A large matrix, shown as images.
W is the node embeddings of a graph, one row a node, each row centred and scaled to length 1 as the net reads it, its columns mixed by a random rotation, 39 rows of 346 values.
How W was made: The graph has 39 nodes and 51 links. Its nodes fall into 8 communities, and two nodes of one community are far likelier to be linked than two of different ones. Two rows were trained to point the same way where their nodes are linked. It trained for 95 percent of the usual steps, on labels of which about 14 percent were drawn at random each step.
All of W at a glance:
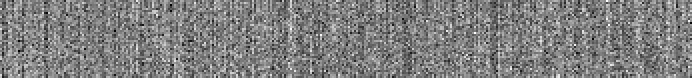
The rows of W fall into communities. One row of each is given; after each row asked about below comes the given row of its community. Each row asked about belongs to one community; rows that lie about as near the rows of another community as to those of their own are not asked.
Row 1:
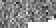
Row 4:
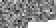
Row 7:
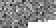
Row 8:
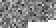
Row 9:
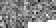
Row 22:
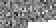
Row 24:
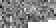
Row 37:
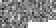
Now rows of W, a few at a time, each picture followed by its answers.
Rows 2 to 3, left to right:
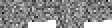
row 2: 9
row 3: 9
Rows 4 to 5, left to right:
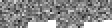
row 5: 9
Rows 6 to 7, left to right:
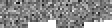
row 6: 1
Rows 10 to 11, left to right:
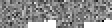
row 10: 22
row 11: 37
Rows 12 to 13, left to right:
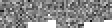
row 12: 37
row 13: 1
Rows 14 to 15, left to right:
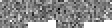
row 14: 1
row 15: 37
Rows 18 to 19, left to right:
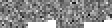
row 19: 1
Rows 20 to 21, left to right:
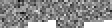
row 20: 9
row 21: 4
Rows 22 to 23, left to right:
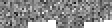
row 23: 7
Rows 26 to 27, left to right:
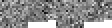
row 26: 8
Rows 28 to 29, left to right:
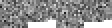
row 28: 24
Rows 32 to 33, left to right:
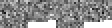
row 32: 8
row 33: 22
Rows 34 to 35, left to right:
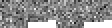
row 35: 7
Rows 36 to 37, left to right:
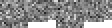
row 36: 8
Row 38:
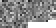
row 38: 37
